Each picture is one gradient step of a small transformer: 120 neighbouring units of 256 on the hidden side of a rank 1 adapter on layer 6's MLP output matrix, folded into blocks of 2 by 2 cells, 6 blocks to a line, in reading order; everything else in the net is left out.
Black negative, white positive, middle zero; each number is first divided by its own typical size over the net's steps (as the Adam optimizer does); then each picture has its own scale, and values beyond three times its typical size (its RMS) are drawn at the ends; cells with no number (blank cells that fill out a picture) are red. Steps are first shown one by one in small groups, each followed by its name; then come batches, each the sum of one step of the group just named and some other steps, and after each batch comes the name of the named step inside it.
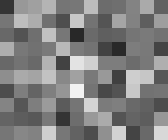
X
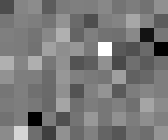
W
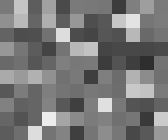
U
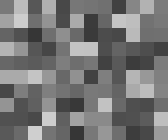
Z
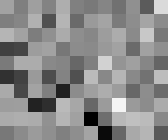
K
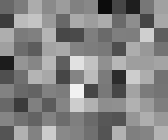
X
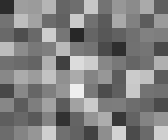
X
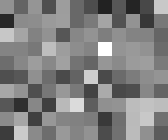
W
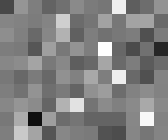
W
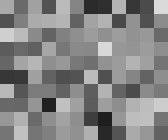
W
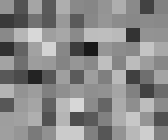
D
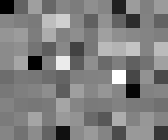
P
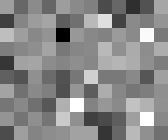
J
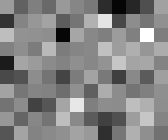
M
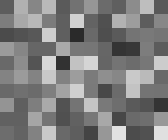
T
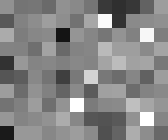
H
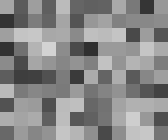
D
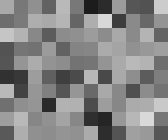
H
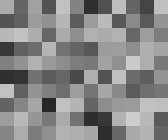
D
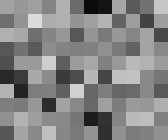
T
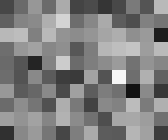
P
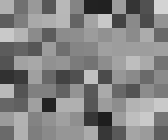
H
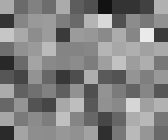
M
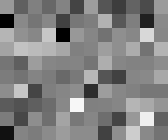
J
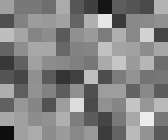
H
